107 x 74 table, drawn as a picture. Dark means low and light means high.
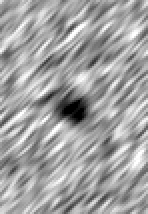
Lone odd cells: none. Grain: diagonal, up to the right. Seam: none. Dips: one, in the centre. Odd rows or columns: none.
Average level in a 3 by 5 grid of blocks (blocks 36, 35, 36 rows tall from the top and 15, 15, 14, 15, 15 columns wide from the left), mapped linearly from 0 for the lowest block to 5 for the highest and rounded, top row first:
5 4 4 3 5
5 4 0 4 5
4 4 4 3 5
